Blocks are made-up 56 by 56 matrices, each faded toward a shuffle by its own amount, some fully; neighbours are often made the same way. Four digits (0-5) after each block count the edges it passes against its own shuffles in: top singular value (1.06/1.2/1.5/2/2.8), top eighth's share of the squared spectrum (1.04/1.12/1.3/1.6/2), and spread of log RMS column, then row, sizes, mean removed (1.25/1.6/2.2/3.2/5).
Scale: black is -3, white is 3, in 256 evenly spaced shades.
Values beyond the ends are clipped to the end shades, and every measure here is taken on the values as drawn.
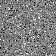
1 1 0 0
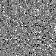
3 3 1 1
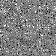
2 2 0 0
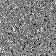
2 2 0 0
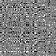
4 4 3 3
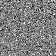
0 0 0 0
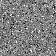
0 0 0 0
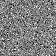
0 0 0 0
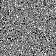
0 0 0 0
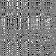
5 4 3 3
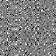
4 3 2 1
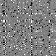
4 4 2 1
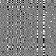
5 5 3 3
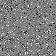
1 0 0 0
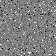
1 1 0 0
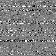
2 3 0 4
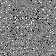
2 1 0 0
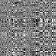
4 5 3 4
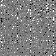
2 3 2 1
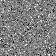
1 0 0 0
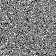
1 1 0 0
